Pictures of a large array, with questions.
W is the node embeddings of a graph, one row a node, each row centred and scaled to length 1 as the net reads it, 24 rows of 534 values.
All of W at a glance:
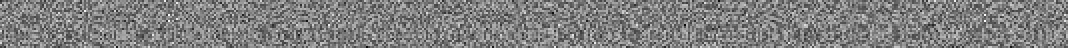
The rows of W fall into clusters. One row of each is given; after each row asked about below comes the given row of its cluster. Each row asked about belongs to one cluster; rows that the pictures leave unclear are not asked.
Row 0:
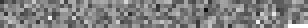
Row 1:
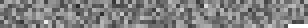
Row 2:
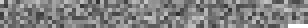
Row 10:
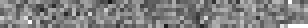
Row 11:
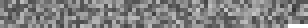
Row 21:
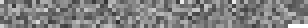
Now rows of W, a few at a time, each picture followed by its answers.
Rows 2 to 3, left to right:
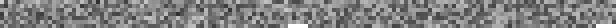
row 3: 2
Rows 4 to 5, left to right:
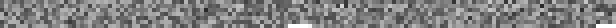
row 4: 0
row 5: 21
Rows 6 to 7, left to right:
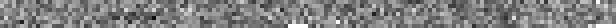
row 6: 2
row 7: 10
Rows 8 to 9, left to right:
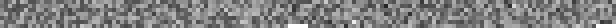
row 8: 11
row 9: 1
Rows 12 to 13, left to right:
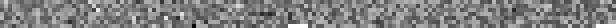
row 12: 0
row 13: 0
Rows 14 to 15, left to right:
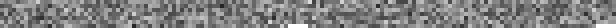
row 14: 2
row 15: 21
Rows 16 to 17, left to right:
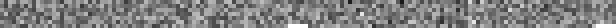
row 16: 11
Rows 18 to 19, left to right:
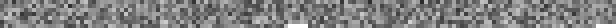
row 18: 0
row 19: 1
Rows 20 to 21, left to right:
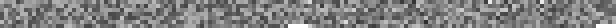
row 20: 2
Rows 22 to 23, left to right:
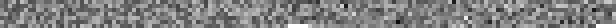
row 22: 11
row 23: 21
